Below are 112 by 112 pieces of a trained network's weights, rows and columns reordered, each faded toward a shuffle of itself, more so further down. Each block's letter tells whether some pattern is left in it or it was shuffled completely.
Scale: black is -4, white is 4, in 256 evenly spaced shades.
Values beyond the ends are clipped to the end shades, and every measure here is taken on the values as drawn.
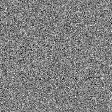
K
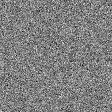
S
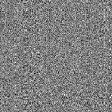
K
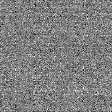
K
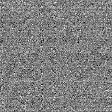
K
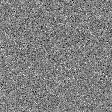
S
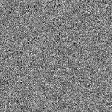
K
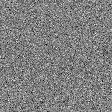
S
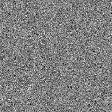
K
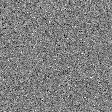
S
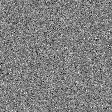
S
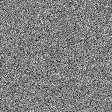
S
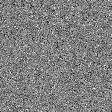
S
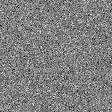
S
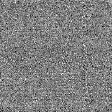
K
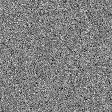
S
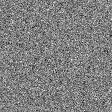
S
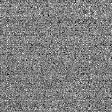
K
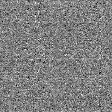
K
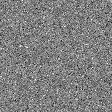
S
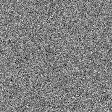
S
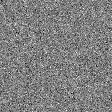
S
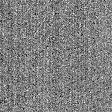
K
